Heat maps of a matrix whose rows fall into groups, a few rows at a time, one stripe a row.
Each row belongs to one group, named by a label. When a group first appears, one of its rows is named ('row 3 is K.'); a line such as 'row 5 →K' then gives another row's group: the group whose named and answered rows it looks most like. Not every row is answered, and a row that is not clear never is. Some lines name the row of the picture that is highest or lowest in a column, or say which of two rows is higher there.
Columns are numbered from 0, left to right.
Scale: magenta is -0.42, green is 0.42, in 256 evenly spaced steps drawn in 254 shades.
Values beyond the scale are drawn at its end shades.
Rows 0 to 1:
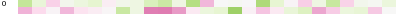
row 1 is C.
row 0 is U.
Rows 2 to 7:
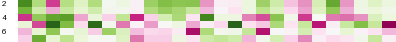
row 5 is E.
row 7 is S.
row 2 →U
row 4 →S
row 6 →C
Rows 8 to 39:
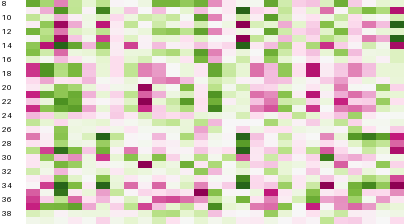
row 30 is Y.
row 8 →U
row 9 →E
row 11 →Y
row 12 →U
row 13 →Y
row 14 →E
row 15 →U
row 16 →U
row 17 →S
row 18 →S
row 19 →C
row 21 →S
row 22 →S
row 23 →S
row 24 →C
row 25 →U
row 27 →E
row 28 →E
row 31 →S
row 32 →U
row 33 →E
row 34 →E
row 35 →C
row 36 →C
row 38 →U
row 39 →Y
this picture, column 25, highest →27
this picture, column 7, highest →30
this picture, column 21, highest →30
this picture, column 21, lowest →34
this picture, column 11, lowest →36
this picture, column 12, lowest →35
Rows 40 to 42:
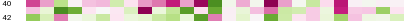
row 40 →C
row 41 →S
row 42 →U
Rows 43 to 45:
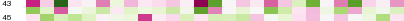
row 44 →U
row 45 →S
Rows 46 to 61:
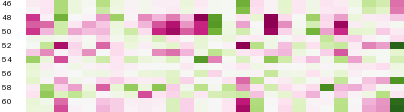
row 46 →E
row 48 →C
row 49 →C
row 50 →C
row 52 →Y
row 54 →U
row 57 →Y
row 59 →S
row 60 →Y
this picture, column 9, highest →58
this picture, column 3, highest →59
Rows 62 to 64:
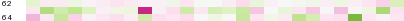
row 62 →Y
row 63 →S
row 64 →C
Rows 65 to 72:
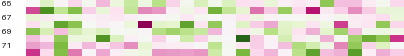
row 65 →Y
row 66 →S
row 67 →Y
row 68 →S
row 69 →U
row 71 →C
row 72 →C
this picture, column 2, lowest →69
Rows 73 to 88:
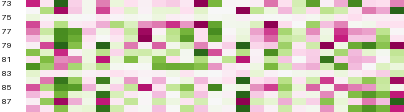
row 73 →C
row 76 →C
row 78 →S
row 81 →Y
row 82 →U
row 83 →Y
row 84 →E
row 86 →E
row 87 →Y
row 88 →E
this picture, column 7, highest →81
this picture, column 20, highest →73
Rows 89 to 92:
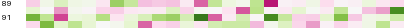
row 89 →C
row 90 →Y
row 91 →U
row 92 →S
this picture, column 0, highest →91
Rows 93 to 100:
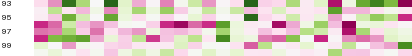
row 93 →E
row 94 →Y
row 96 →C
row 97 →C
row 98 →S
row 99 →Y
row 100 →Y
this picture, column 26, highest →99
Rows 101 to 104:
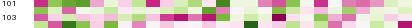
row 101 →S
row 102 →U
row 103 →C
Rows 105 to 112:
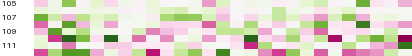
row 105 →C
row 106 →U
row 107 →U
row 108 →C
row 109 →S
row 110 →E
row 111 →Y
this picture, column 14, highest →109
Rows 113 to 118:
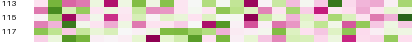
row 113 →Y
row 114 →S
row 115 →Y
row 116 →C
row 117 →U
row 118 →S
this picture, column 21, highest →113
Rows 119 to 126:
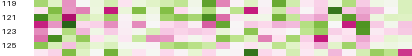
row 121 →U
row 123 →C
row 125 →U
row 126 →E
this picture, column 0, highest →121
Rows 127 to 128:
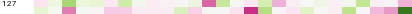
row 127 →C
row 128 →Y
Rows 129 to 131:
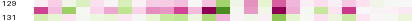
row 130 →C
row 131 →U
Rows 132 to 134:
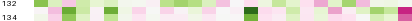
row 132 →U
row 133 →E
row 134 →E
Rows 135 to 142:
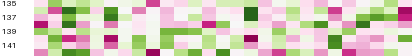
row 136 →E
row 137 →E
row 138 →C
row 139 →U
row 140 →Y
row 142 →S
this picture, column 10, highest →139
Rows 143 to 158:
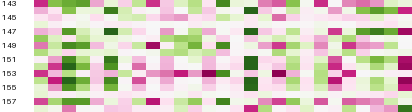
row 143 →S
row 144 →E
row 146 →Y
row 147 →E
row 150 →U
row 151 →E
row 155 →E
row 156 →Y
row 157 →S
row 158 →Y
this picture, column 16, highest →158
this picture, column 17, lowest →153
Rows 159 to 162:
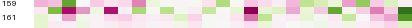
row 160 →Y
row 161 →Y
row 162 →Y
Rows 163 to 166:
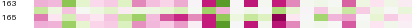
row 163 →C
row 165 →C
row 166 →C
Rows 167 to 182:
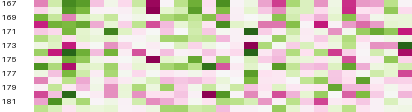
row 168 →S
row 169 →U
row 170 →S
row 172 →U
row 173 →Y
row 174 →E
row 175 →S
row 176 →U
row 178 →C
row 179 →Y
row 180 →C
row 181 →S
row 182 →U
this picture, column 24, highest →171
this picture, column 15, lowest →173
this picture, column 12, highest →176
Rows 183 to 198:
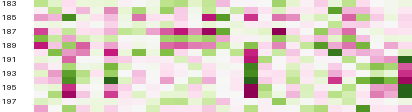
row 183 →U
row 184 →Y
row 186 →Y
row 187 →C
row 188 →U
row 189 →C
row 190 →Y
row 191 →Y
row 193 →E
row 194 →E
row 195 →Y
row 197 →U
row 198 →C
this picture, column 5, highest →194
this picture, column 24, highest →194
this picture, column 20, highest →189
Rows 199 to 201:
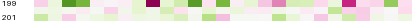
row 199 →S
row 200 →Y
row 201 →U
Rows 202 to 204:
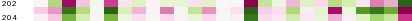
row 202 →Y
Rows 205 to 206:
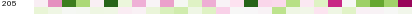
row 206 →U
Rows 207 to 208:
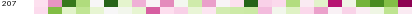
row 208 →S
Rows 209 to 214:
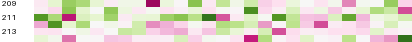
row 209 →S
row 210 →E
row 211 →U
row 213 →C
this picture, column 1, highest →212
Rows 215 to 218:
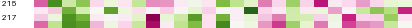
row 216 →E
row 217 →S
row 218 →S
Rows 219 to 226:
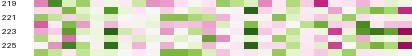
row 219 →S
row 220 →E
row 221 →U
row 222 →C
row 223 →E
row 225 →E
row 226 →U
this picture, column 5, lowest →222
